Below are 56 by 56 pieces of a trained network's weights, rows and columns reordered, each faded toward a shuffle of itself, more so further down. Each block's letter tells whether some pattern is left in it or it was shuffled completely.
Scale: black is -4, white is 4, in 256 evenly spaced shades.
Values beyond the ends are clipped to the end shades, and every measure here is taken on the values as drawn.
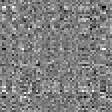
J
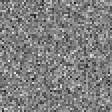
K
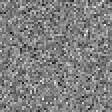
K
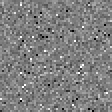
K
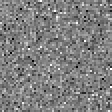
K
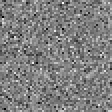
K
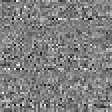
J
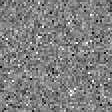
K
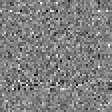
J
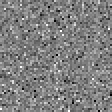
K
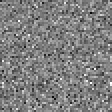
K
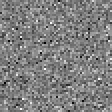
K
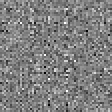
J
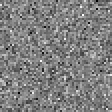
K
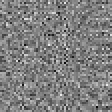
J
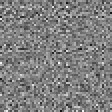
J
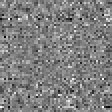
J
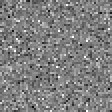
K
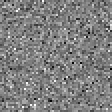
K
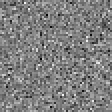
K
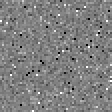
K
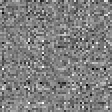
J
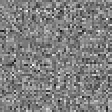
J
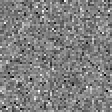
K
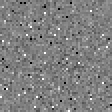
K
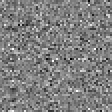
J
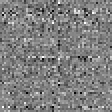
J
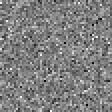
K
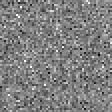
K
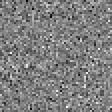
K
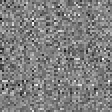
J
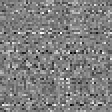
J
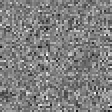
J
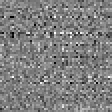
J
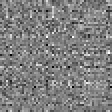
J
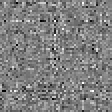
J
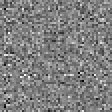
J
